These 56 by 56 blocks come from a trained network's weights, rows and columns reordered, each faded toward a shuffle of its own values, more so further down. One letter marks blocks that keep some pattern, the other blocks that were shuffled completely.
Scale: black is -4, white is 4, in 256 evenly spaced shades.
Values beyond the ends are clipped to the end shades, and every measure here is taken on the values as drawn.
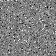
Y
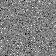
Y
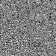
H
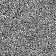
Y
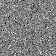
Y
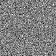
H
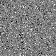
Y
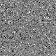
H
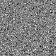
H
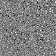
H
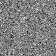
H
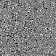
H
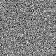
H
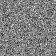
Y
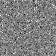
Y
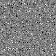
H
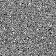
H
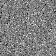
Y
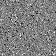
Y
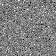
Y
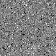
H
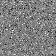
H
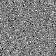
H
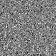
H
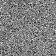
Y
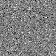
Y
